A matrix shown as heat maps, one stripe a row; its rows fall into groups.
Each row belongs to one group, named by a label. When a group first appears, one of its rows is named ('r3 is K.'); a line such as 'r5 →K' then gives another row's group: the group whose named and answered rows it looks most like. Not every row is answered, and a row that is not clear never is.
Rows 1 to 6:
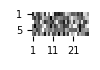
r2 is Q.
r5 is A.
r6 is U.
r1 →A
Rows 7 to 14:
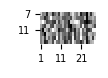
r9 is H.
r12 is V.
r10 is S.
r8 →A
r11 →Q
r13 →V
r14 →A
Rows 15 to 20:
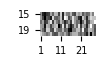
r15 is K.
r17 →A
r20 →H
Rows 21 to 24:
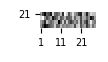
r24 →K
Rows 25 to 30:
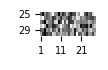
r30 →K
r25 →Q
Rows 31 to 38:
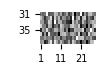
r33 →A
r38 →A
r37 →U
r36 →H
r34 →H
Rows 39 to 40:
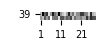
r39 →H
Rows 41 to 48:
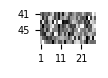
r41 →Q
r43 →A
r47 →K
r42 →H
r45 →Q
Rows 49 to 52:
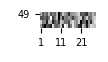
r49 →H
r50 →Q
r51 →H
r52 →K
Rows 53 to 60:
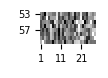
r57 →Q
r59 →Q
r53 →V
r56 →V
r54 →V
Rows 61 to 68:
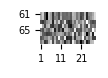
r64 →S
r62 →A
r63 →U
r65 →Q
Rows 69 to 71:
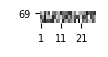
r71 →K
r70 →V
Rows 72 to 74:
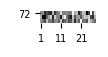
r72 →K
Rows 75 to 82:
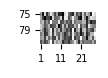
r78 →S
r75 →Q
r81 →V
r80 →A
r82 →A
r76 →K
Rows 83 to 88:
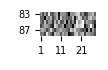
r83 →H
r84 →V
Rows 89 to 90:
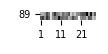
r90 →Q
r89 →H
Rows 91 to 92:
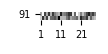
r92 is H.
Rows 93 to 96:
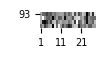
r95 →K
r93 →K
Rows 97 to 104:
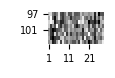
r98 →A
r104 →A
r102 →V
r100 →H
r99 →H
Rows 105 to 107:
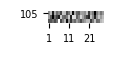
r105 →S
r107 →Q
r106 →K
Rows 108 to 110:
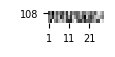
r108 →V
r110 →Q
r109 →V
